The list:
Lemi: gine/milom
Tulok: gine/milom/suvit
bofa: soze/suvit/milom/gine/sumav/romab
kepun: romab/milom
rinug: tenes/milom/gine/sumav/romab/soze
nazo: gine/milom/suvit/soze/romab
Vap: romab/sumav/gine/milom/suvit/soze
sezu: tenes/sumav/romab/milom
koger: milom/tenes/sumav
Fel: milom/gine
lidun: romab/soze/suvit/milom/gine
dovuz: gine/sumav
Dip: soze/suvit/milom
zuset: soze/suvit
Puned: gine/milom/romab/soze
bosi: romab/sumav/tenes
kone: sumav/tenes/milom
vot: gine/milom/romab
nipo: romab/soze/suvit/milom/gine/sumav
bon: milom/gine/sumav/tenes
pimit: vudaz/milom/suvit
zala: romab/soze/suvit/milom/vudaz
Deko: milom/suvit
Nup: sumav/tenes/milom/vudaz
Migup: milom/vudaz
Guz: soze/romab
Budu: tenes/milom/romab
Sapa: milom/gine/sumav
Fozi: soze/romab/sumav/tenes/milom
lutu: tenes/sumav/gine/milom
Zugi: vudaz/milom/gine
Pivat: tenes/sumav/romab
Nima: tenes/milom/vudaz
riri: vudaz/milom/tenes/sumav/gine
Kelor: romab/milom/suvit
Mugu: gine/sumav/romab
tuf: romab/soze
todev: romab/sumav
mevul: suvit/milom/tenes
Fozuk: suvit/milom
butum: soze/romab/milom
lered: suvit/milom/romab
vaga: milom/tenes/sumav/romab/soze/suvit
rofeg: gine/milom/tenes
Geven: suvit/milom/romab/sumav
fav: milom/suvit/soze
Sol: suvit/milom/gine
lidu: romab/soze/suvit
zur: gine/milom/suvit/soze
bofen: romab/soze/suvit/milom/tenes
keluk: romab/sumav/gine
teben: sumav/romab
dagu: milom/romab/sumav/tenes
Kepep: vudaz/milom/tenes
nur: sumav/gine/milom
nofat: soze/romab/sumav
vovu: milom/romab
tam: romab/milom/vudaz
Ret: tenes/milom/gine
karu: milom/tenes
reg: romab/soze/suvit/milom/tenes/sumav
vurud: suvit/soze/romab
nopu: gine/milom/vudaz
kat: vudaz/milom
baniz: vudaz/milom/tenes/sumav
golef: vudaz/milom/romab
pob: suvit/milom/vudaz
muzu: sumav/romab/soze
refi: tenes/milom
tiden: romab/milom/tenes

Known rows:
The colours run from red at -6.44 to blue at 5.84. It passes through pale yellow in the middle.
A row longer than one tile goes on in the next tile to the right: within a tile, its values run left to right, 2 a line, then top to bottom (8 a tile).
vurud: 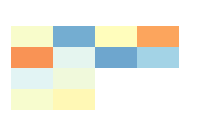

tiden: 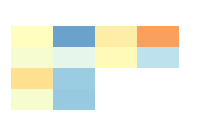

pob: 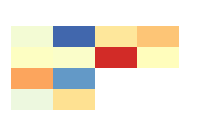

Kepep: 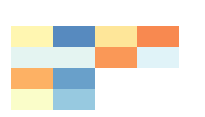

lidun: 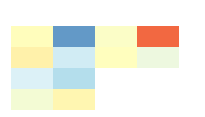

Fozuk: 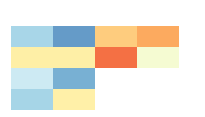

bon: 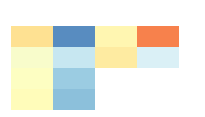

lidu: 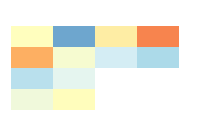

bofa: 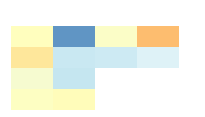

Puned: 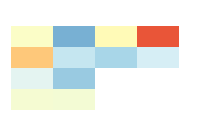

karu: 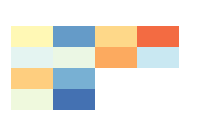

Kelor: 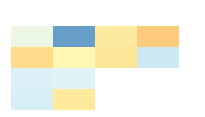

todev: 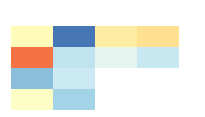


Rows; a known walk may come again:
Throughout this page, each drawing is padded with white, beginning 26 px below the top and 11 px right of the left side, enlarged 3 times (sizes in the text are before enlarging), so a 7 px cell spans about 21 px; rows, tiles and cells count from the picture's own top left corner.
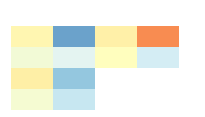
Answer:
bofen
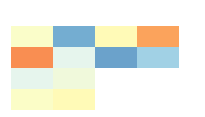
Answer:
vurud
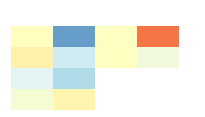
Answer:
lidun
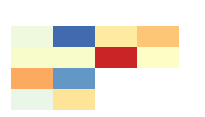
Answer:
pob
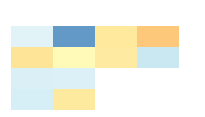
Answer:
Kelor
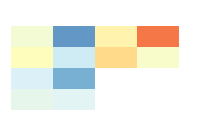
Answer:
lutu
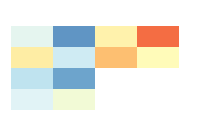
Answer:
nur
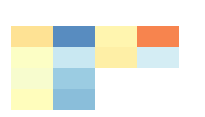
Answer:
bon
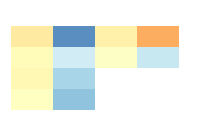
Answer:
dagu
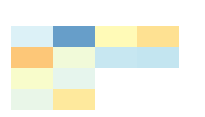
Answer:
lered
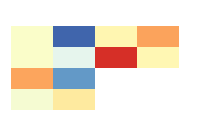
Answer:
nopu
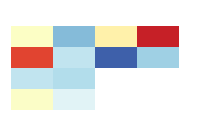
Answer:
tuf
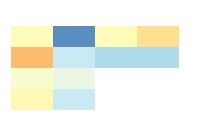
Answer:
Pivat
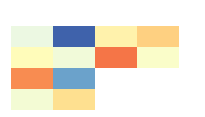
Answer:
tam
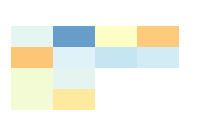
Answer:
vot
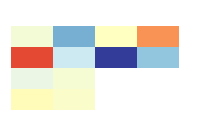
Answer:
Guz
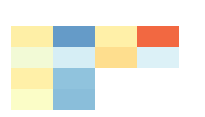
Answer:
rofeg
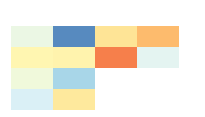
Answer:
pimit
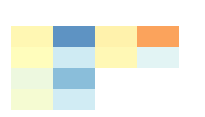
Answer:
reg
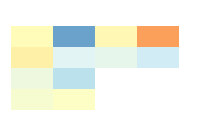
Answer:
vaga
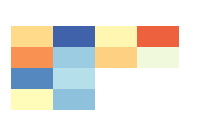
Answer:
dovuz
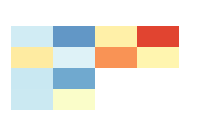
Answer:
Lemi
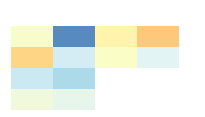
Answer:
Geven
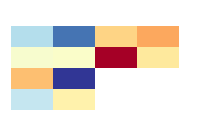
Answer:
kat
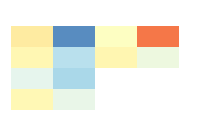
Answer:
riri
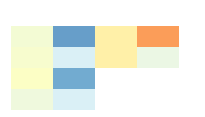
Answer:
Fozi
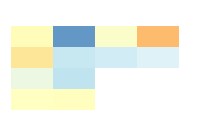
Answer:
bofa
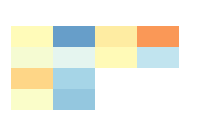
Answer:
tiden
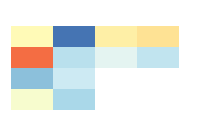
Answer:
todev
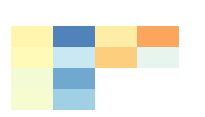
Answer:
baniz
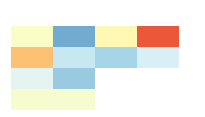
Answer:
Puned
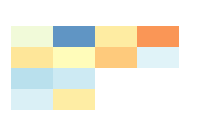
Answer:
Tulok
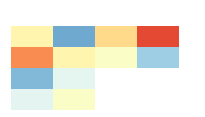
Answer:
zuset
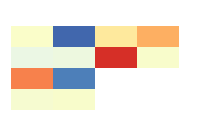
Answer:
Nima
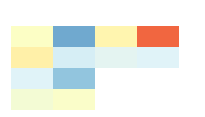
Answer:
Vap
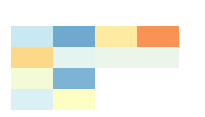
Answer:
butum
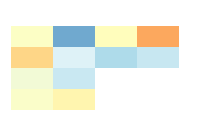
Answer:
nazo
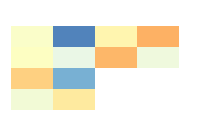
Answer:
zala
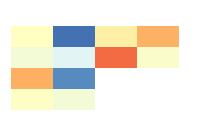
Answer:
Nup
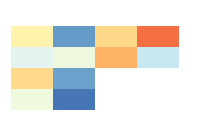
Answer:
karu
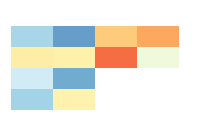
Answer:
Fozuk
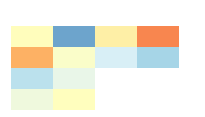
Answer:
lidu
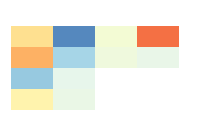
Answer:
keluk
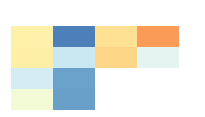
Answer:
koger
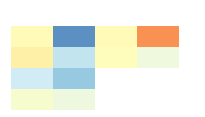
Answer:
nipo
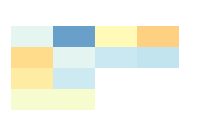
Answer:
Budu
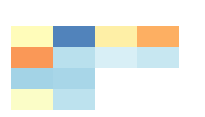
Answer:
nofat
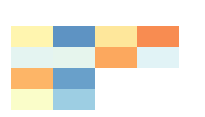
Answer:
Kepep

